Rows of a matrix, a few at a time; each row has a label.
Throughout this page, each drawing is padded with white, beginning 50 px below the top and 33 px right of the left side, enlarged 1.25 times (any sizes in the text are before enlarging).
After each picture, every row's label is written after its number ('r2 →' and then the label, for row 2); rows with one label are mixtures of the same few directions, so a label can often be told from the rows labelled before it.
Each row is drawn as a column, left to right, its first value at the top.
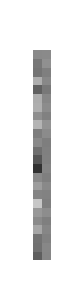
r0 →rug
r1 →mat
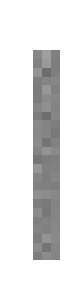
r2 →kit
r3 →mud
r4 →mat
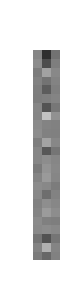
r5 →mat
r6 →mud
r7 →mud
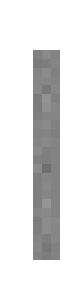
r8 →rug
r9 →rug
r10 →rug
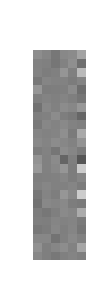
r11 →rug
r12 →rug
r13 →mud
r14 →kit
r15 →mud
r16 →kit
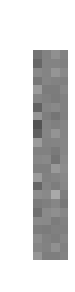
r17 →mat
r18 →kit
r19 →kit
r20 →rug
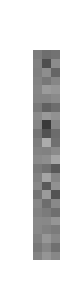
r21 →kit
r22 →mat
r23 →kit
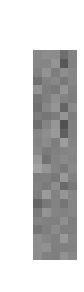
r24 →rug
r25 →kit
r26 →mat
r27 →mat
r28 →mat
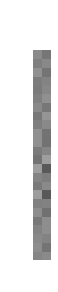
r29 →kit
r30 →kit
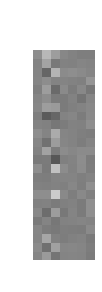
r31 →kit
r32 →mud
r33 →kit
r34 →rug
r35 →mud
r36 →rug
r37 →rug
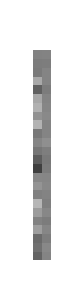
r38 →rug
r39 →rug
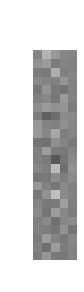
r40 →mat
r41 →mud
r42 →kit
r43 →rug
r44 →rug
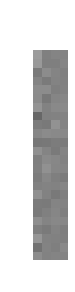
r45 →mud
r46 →rug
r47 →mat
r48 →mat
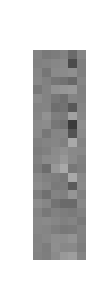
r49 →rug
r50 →kit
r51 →rug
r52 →rug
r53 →mat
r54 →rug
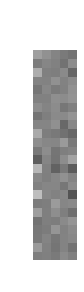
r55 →kit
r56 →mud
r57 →rug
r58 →mat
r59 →kit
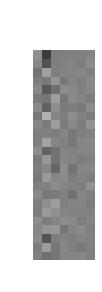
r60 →mud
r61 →mud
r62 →rug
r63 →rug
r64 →kit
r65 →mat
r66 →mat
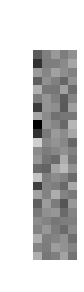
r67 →mat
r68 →rug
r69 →kit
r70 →rug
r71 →mat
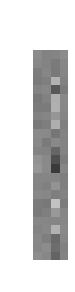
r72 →rug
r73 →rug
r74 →rug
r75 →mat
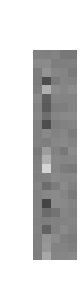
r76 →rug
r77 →rug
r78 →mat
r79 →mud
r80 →kit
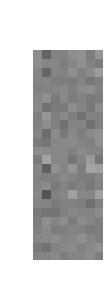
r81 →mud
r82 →kit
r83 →rug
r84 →mat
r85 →kit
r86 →mud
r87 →rug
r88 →kit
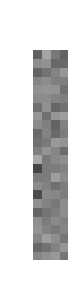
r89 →kit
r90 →mud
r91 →mat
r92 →mud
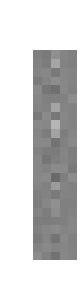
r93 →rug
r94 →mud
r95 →mat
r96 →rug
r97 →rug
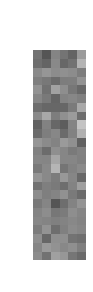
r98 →mat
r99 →mud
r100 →rug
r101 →mat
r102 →mud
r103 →mat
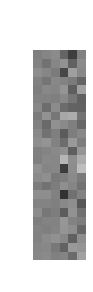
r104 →kit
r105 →mat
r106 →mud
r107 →kit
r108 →mud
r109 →rug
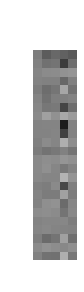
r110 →mud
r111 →mud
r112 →mud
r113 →mat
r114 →mud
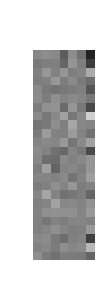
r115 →mat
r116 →kit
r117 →rug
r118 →mud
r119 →mat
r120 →mud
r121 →mud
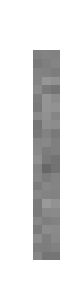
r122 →mat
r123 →rug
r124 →rug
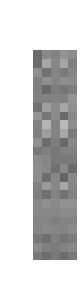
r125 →mud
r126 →mat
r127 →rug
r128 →mat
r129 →rug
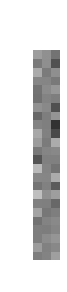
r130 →kit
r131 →mud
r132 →mat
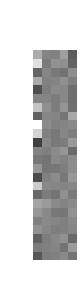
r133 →mat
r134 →rug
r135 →kit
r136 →mud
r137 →mud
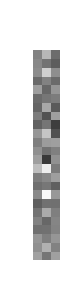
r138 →rug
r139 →kit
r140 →mat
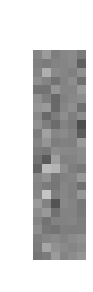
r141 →rug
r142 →kit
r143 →rug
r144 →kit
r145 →mud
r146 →mat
